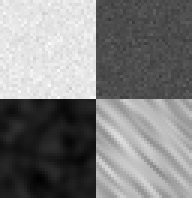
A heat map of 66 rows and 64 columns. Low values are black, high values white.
It is made of 2 by 2 panels. Panel 1,1: very high, fine-grained, faint in contrast. Panel 1,2: low, fine-grained, faint in contrast. Panel 2,1: very low, blotchy, faint in contrast. Panel 2,2: high, slanting down to the right.
